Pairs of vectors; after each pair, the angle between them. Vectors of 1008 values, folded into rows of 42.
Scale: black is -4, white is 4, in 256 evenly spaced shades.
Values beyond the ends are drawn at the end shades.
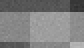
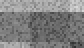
nearly opposite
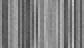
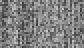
partly aligned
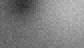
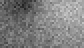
nearly parallel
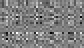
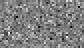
partly aligned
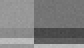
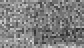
partly aligned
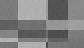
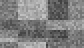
nearly parallel
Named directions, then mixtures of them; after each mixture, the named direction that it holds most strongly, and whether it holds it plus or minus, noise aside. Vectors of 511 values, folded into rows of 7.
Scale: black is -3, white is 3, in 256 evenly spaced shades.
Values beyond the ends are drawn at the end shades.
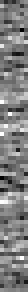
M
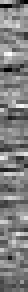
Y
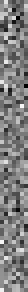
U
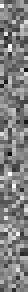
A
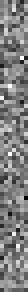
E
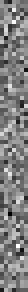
E, plus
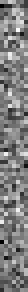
U, minus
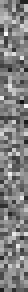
E, plus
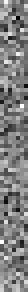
U, plus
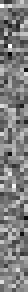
A, plus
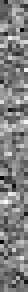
M, plus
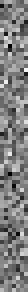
A, minus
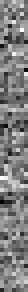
M, minus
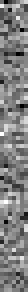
M, plus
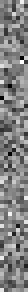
E, minus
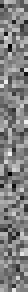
A, minus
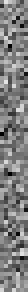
A, minus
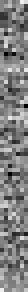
Y, minus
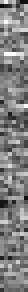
Y, plus
